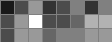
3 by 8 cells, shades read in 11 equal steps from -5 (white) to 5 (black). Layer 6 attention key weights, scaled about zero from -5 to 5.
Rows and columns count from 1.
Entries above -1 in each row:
7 4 4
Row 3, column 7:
-1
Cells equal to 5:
0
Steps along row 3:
down same up down same down same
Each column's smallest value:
2 -1 -5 1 0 0 -2 -2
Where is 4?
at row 1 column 1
